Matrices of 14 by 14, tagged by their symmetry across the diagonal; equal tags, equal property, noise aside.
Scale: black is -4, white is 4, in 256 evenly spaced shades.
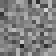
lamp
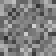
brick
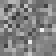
brick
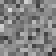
brick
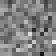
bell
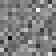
bell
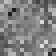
brick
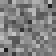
brick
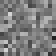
lamp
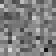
lamp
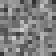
lamp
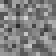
bell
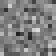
bell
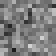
lamp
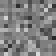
bell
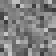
bell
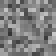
bell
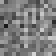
lamp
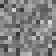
lamp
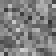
bell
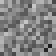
brick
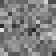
lamp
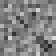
brick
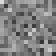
brick
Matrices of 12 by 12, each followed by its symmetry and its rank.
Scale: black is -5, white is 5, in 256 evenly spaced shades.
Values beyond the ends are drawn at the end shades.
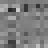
neither, rank two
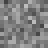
neither, full rank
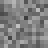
antisymmetric, full rank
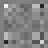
symmetric, rank two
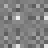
symmetric, rank two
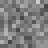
neither, full rank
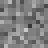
antisymmetric, full rank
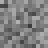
neither, full rank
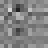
neither, rank two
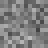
antisymmetric, full rank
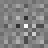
symmetric, rank two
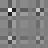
symmetric, rank one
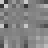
symmetric, rank two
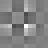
symmetric, rank one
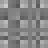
symmetric, rank one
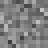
antisymmetric, full rank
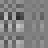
neither, rank one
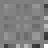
symmetric, rank one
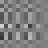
neither, rank one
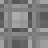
symmetric, rank one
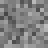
neither, full rank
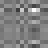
neither, rank one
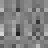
neither, rank two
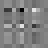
neither, rank one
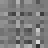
neither, rank two
